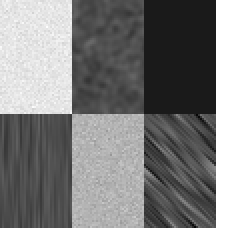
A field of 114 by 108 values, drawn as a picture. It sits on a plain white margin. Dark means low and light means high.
The table splits into 2 rows of 3 panels. Panel 1,1: very high, fine-grained, faint in contrast. Panel 1,2: low, blotchy, faint in contrast. Panel 1,3: very low, flat. Panel 2,1: low, streaked downward, faint in contrast. Panel 2,2: high, fine-grained, faint in contrast. Panel 2,3: low, slanting down to the right.
